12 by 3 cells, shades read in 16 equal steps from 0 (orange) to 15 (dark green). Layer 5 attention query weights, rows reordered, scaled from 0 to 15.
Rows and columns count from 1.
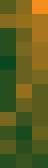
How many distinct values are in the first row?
3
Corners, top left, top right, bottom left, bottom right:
10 0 13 13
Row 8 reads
13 9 10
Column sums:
140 114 93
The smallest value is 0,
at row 1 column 3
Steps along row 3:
down down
